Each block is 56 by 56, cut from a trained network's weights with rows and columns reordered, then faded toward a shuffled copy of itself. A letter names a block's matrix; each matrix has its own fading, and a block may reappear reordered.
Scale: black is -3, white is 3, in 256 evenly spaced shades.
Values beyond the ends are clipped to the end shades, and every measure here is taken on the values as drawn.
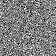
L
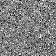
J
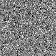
J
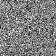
L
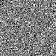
J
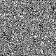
J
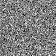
L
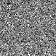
J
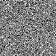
L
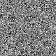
L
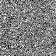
L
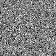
L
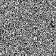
J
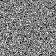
J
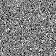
L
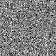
J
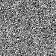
L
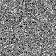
J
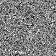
J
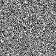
J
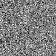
J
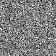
J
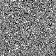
J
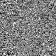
J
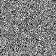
J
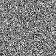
J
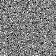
L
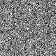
L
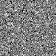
J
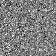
J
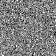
L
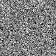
J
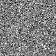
J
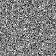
J
